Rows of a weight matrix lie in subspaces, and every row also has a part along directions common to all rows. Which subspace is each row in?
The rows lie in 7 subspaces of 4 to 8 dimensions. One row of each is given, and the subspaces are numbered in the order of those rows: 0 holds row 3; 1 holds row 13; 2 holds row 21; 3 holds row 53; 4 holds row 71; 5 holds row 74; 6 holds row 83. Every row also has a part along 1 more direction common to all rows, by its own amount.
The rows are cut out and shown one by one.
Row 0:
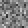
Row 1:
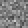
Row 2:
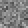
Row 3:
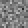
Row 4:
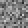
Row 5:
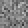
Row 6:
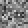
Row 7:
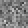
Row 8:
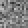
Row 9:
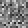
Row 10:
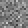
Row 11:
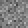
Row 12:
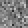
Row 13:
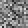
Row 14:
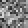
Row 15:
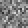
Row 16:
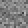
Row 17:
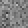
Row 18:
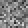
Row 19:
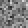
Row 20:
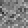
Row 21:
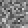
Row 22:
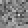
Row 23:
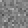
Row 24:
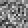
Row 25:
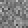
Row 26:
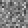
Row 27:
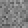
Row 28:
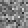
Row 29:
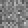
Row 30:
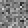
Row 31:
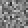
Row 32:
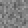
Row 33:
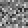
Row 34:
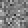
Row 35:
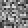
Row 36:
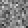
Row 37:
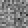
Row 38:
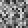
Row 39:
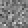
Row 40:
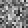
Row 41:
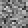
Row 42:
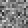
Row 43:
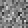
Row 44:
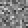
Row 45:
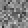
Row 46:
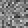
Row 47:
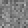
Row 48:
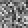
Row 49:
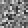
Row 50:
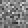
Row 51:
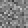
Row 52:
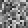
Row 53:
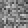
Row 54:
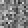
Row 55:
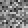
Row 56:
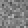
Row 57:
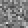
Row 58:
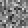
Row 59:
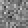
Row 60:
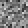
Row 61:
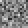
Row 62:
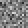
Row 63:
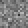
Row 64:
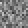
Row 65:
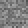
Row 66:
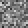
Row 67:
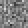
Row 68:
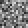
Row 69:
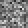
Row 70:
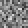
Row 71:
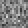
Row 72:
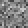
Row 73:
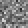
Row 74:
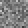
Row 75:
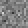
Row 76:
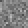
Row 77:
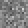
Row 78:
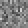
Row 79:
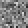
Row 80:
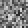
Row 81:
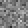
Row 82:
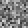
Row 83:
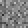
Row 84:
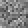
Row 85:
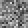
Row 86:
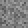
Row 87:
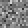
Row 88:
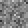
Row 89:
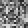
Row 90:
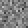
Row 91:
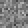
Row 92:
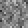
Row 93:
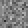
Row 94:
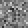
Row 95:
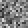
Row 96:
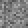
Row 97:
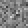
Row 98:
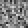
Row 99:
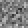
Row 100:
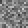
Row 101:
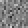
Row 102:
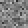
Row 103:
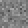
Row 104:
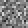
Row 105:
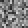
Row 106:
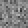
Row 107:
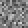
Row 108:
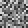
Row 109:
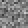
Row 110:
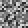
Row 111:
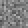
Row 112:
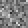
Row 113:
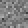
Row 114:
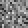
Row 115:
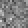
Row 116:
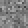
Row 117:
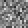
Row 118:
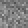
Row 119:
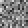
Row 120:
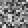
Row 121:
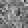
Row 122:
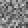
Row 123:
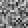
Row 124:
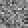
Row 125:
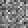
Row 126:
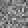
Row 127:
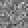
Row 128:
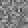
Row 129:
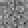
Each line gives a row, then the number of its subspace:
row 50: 6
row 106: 4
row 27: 4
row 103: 6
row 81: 5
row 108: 1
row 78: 4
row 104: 3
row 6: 6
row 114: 6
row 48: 6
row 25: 5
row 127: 5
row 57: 4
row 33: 1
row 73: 2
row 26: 2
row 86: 6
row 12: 6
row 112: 2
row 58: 1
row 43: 3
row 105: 0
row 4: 5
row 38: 0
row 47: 4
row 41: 1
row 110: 2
